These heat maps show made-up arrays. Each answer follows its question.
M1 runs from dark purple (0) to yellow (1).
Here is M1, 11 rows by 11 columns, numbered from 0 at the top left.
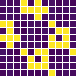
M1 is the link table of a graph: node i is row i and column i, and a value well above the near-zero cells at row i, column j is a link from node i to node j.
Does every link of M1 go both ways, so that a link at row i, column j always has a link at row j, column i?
yes
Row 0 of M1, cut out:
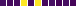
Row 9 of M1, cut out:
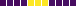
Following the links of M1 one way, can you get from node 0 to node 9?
yes
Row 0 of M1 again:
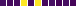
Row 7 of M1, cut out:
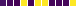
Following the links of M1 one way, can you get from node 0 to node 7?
yes
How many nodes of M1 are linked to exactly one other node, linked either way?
2
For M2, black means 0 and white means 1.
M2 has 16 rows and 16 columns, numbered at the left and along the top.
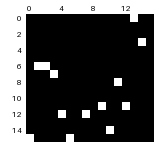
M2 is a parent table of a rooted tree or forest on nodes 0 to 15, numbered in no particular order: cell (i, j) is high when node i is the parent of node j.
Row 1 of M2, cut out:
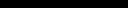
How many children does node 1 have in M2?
0
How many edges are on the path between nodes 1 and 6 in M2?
1
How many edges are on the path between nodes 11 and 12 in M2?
1
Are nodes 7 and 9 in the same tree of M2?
yes
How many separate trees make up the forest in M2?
3
